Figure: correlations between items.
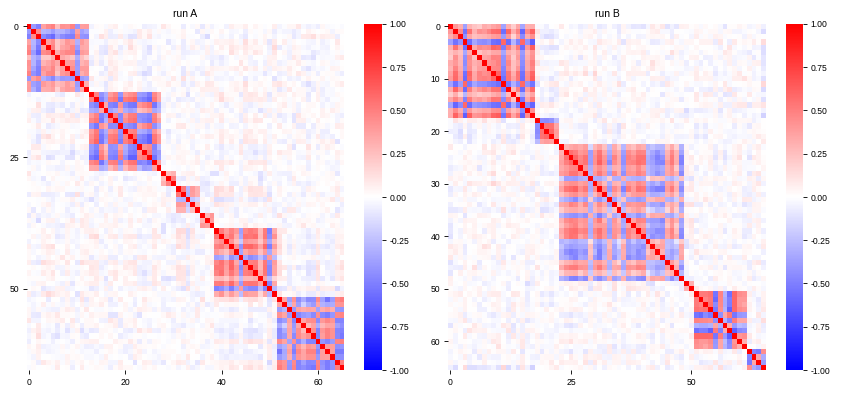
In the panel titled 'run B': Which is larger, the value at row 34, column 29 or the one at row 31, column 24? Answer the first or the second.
the second
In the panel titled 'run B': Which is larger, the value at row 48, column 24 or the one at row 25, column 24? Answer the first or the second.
the second
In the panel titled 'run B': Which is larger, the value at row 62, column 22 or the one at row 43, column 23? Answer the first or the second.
the first
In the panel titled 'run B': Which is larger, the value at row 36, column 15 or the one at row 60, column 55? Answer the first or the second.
the first
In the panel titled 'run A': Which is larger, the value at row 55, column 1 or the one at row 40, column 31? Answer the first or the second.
the second
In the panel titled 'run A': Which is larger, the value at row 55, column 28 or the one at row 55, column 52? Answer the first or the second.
the second
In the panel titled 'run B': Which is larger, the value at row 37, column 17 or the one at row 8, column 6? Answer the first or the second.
the second
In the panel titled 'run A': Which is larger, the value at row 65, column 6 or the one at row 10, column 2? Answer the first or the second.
the second
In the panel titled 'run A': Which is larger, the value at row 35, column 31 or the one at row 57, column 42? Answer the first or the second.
the first
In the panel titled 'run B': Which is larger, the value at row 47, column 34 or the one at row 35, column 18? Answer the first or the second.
the first
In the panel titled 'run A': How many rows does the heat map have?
66
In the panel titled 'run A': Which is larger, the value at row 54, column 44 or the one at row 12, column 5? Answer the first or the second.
the second
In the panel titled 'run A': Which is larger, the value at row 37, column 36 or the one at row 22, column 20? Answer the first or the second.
the second
